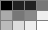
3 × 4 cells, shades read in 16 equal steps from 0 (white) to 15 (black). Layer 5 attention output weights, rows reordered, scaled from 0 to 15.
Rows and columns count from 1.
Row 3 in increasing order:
0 1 2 4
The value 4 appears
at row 3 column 1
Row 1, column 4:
8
